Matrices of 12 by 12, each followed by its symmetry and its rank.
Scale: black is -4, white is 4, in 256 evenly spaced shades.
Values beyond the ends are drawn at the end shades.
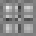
symmetric, rank one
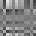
neither, rank one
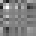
symmetric, rank one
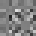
antisymmetric, rank two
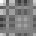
symmetric, rank one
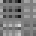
neither, rank one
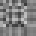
antisymmetric, rank two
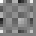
symmetric, rank one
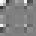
symmetric, rank one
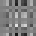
neither, rank one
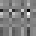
neither, rank one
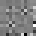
antisymmetric, rank two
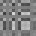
symmetric, rank one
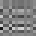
neither, rank one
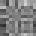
antisymmetric, rank two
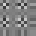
symmetric, rank one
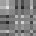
symmetric, rank one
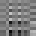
neither, rank one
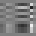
neither, rank one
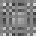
symmetric, rank one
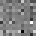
antisymmetric, rank two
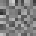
antisymmetric, rank two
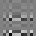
neither, rank one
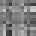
antisymmetric, rank two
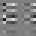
neither, rank one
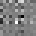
antisymmetric, rank two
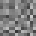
antisymmetric, rank two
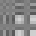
symmetric, rank one
